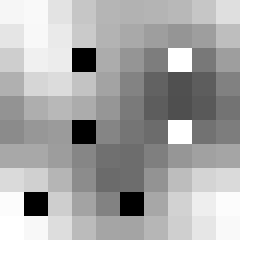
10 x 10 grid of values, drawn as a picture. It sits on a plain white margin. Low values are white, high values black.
Calmest part: top left. Stripes: none. Lone odd cells: 6, 4 higher and 2 lower than their neighbours. Roughest part: bottom left.
